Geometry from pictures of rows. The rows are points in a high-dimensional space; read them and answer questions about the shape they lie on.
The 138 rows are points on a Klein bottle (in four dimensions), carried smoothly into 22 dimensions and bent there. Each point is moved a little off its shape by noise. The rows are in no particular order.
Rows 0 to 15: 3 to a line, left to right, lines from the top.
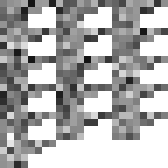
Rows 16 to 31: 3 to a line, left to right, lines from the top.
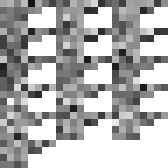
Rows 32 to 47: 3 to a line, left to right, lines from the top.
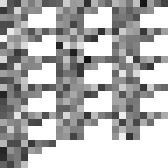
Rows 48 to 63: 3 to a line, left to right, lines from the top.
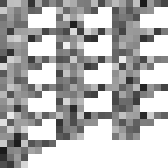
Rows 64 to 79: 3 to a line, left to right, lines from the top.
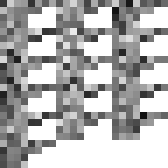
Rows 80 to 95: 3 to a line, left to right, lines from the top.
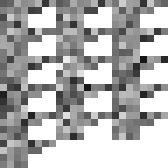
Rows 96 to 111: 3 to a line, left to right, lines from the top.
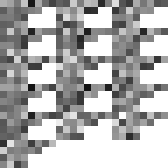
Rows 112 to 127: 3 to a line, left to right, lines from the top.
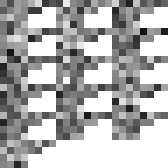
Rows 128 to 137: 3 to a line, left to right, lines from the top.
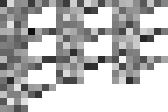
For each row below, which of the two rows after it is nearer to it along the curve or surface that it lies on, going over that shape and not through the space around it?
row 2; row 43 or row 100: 43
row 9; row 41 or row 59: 59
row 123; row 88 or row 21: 21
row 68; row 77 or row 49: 77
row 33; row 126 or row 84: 126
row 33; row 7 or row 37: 7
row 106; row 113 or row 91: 113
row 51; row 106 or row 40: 40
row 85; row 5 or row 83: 83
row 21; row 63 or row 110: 63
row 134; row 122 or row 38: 122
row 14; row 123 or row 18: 123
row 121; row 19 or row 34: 34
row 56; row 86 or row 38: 86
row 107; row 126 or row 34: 34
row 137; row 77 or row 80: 77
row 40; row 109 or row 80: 109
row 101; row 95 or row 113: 113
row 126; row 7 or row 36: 7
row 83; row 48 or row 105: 48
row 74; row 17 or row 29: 29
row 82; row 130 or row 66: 130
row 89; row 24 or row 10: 10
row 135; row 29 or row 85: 85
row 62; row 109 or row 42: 109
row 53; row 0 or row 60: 60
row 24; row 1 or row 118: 1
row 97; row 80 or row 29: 80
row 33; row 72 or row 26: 72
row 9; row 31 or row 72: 72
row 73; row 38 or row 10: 10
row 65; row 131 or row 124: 131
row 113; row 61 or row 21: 61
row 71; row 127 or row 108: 127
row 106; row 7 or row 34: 7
